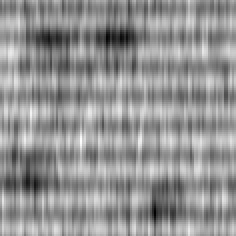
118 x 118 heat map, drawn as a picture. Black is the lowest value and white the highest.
Dips: four. Slope: none. Stripes: horizontal, repeating 8 times. Average level on the scale: 60%.
